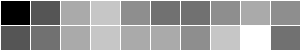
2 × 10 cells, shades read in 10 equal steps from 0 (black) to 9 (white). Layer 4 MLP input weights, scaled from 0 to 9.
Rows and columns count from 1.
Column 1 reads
0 3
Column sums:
3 7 12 14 11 10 9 12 15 9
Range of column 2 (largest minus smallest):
1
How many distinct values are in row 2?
6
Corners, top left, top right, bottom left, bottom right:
0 5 3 4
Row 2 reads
3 4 6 7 6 6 5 7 9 4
